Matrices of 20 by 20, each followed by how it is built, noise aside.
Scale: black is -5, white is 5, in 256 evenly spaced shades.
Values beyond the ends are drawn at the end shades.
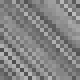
Toeplitz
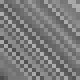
Toeplitz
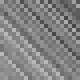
Toeplitz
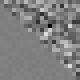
upper triangular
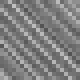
Toeplitz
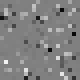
sparse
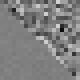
upper triangular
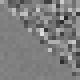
upper triangular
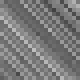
Toeplitz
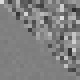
upper triangular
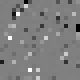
sparse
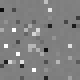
sparse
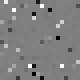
sparse
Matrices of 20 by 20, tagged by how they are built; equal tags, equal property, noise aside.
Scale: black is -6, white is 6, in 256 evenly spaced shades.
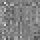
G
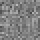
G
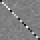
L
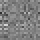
G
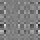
G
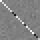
L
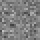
G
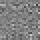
G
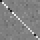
L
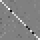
L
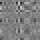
G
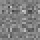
G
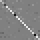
L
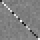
L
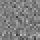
G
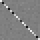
L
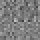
G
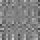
G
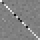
L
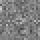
G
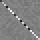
L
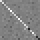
L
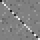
L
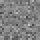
G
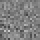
G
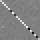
L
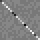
L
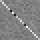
L
